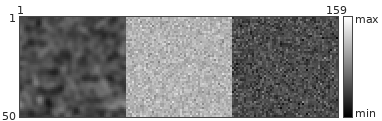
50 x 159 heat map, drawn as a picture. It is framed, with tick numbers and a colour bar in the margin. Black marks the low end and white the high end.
The table splits into one row of 3 panels. Panel 1,1: low, blotchy. Panel 1,2: high, fine-grained. Panel 1,3: low, fine-grained.
